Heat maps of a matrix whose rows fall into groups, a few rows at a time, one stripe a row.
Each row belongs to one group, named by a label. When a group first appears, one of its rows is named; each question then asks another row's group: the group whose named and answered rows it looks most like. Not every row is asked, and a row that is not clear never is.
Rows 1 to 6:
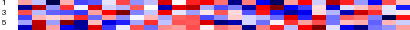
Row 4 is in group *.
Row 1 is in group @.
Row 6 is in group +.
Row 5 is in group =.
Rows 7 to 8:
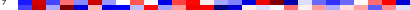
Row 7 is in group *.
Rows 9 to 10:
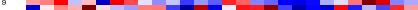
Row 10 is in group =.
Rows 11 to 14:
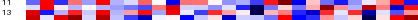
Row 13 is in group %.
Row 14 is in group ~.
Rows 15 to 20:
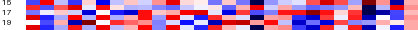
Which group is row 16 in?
~
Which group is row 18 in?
%
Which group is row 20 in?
%
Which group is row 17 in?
+
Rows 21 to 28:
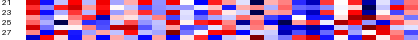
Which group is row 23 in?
%
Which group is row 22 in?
~
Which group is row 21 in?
%
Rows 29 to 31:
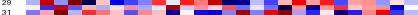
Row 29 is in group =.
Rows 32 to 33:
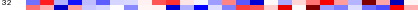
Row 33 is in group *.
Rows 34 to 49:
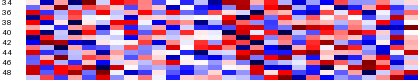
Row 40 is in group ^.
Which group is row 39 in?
*
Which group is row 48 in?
~
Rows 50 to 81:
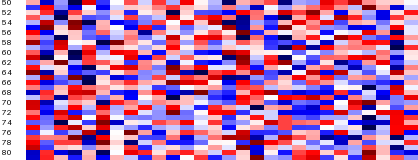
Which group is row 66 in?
+
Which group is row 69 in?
*
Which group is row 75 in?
~
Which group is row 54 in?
=
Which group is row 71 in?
%
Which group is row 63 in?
+
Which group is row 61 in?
^
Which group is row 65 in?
=
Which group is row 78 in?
~
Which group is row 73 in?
~
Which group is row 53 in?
@
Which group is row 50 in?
^
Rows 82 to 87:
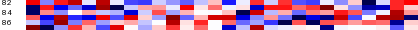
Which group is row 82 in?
~
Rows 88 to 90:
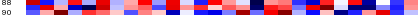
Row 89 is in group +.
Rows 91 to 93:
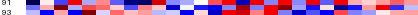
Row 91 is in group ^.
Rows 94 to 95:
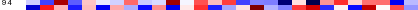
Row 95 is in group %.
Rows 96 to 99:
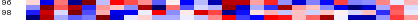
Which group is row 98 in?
=
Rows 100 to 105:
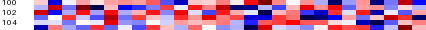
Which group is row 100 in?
~
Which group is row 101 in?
=
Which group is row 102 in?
%
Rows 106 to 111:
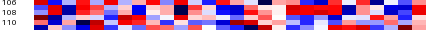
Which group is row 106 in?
%
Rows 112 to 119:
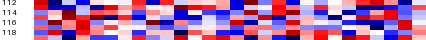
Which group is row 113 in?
+
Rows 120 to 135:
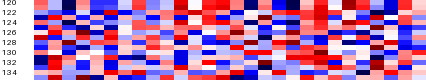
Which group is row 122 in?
+
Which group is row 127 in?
%
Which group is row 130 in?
*
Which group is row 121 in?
@
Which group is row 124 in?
@
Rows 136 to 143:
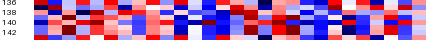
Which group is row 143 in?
%
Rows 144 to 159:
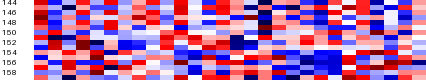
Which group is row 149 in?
~
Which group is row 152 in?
=
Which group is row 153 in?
=
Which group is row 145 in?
@
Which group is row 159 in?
@
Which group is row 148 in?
%
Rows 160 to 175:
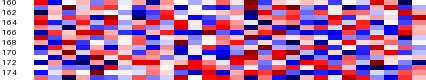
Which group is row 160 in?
^
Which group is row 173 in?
+
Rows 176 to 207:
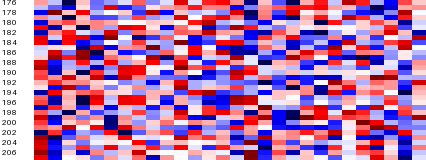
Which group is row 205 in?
%
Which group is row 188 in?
%
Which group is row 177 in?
+
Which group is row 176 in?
@
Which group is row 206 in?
^
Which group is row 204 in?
^
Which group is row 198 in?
@
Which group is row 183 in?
~
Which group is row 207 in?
^
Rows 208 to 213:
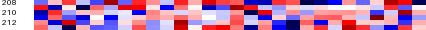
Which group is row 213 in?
@
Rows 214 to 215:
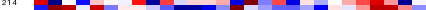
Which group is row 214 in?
^
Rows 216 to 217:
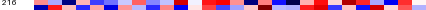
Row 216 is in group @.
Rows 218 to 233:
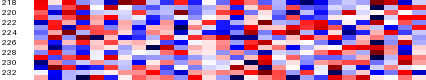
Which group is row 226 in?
~
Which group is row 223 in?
*
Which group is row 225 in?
=
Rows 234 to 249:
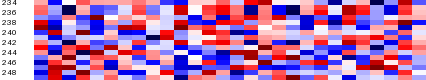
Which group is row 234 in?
~
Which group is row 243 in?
~
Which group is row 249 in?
*
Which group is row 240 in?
=
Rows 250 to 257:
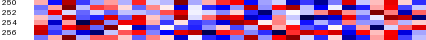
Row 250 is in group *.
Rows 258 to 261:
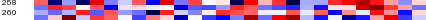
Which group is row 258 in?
^
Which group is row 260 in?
^
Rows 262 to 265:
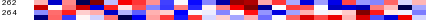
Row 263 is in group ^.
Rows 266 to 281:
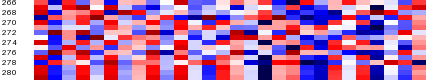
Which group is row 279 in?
%
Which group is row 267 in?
~
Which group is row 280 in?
%
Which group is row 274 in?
%
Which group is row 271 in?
+
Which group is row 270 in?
%
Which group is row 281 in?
%
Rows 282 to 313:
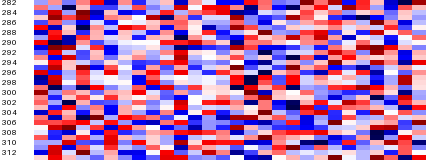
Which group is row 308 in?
+
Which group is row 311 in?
*
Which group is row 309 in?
~
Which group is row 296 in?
%
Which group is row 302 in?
@
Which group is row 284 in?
=
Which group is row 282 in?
*
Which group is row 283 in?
@
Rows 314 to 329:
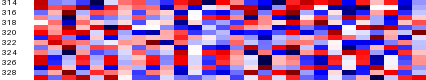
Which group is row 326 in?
%
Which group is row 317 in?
@
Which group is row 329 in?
~
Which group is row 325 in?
%
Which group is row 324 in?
@
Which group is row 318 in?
*
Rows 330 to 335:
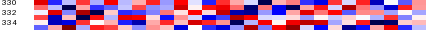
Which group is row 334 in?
+
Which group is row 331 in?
@
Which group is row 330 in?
%
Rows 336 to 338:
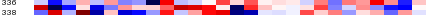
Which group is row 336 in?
^
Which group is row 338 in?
=
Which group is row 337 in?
+
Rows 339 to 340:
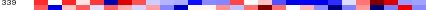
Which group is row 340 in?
~
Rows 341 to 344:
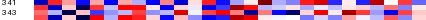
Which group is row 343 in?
@
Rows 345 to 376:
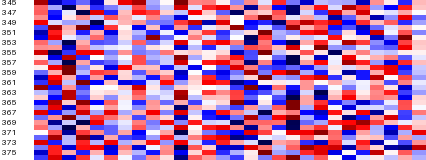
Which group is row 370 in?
@
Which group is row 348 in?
~
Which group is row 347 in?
^
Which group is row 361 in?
=
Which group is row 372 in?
=
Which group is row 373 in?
%
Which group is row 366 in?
*
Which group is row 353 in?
@
